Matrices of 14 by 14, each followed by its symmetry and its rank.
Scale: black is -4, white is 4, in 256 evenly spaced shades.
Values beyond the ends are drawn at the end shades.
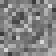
symmetric, full rank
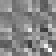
symmetric, rank three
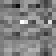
neither, rank three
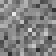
symmetric, full rank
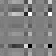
neither, rank one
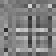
antisymmetric, rank two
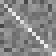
symmetric, full rank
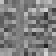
neither, rank three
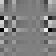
neither, rank one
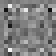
antisymmetric, rank two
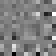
antisymmetric, rank two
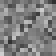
antisymmetric, full rank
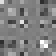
symmetric, rank three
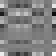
neither, rank one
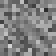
antisymmetric, full rank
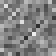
symmetric, full rank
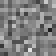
antisymmetric, full rank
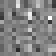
neither, rank three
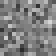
antisymmetric, full rank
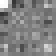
symmetric, rank three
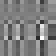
neither, rank one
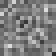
symmetric, full rank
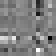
antisymmetric, rank two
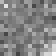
symmetric, rank three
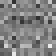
neither, rank three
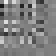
antisymmetric, rank two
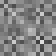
symmetric, rank three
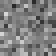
antisymmetric, full rank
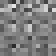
neither, rank three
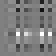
neither, rank one
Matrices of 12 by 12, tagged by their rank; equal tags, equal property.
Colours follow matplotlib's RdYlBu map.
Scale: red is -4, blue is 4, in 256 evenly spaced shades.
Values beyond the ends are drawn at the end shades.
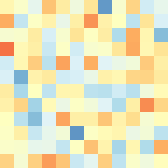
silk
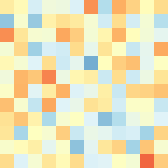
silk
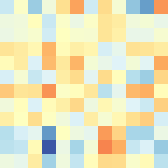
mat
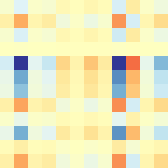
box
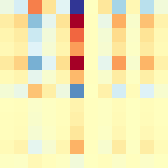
box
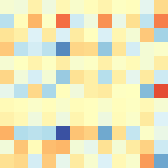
mat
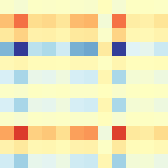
box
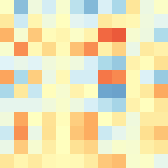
mat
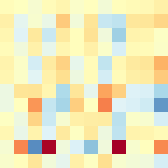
mat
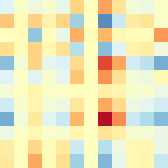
mat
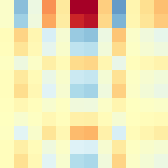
box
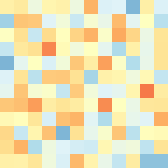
silk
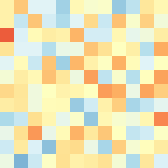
silk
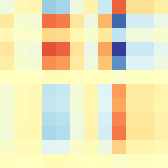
box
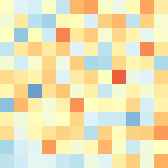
silk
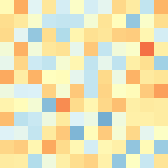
silk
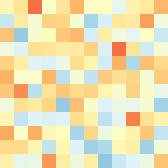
silk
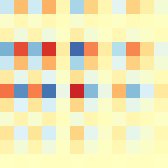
box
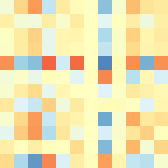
mat
